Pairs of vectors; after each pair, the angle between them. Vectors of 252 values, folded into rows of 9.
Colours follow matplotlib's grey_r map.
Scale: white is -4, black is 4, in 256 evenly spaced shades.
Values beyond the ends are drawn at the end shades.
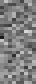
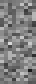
orthogonal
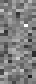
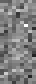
nearly parallel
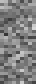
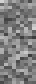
nearly parallel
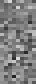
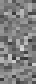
partly aligned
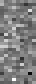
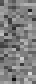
nearly opposite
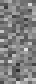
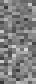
nearly parallel
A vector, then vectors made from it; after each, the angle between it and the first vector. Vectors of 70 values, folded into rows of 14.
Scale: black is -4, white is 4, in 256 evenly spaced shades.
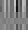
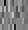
orthogonal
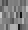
orthogonal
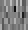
partly opposed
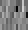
partly aligned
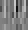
nearly parallel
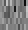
partly opposed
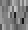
orthogonal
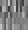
partly aligned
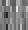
partly opposed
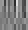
nearly opposite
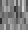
partly aligned
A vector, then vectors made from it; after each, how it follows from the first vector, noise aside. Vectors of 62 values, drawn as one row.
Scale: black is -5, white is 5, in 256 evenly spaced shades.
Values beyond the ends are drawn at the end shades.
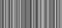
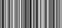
scaled up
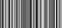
scaled up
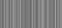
shrunk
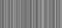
shrunk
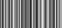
scaled up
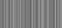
shrunk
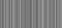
shrunk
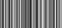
scaled up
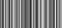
scaled up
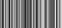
scaled up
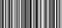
scaled up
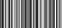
scaled up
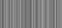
shrunk
